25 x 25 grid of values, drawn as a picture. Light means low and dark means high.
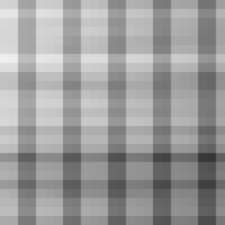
Odd rows or columns: none. Ninth with the highest average: bottom right. Slope: up to the bottom right. Ninth with the lowest average: top left. Stripes: upright, repeating 5 times.
